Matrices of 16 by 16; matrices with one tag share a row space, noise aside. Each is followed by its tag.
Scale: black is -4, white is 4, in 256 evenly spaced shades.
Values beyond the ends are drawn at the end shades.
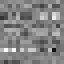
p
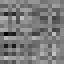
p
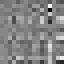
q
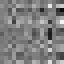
q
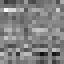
p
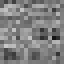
p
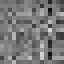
q
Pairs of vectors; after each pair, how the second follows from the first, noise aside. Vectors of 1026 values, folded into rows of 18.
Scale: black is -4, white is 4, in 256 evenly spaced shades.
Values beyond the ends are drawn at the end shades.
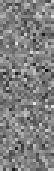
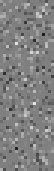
partly zeroed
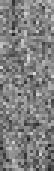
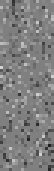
partly zeroed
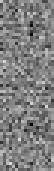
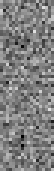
reversed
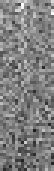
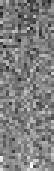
reversed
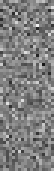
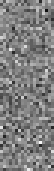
wrapped around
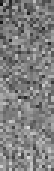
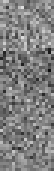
wrapped around
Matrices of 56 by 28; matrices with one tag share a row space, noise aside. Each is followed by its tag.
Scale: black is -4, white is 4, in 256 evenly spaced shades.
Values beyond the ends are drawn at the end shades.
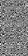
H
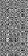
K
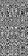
K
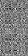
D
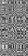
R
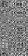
R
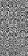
K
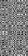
R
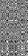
K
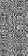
R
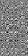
K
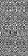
D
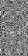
H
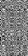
H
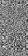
R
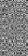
R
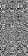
H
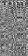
R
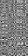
R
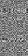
R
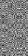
R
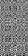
D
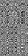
K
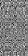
D
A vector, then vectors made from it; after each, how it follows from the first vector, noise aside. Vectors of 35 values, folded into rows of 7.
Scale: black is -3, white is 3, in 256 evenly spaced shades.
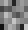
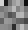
reversed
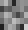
copied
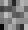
copied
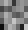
copied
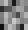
copied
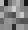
reversed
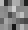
reversed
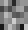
copied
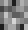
copied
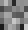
copied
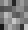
copied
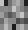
reversed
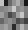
reversed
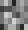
copied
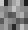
reversed
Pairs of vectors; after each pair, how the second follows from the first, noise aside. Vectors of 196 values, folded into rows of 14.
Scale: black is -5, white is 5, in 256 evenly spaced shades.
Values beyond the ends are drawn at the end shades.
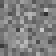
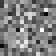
scaled up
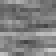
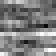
scaled up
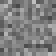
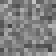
copied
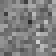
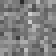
wrapped around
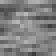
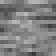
copied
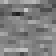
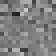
sign-scrambled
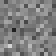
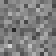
copied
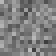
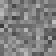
wrapped around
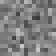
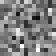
scaled up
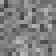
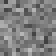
wrapped around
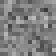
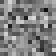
scaled up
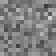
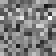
scaled up
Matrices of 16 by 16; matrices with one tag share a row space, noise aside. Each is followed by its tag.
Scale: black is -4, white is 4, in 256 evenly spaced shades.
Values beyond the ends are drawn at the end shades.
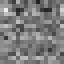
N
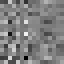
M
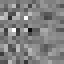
M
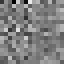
M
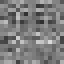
N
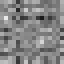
N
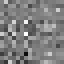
M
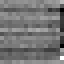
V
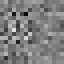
M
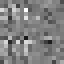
M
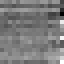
V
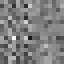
M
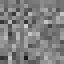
M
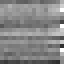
V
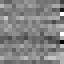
V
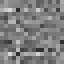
N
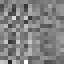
M
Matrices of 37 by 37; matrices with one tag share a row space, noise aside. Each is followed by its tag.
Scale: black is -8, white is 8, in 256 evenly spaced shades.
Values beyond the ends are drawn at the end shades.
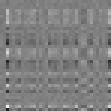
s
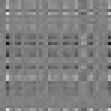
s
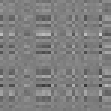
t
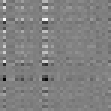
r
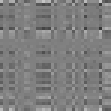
t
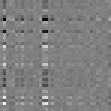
r
